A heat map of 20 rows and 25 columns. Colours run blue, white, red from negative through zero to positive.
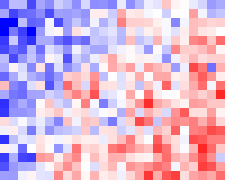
No single row or column stands out from its neighbours. The halves do not mirror each other. Values rise toward the bottom right. The ninth with the highest average is the bottom right. The top left is the ninth with the lowest average.
